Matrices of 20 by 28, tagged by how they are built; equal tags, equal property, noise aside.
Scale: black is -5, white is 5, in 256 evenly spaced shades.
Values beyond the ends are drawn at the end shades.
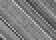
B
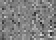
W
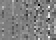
W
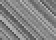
B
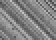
B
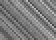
B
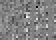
W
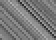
B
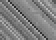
B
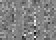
W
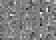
W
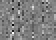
W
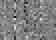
W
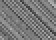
B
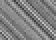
B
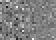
W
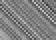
B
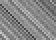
B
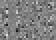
W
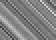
B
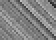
B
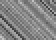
B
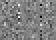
W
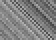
B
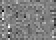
W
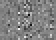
W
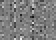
W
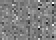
W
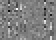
W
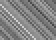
B
